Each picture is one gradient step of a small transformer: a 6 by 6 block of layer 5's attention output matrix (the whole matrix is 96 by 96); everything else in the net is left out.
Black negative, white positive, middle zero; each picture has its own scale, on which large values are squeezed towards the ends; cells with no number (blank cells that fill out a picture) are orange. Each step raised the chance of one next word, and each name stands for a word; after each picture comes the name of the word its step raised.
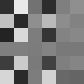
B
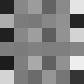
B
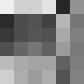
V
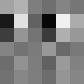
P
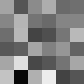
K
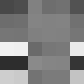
P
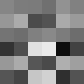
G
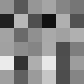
G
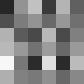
G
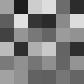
V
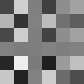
B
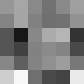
K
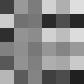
B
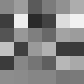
P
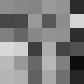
G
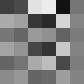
V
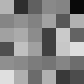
V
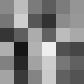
G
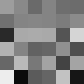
K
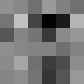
P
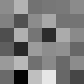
K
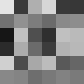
V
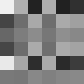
V
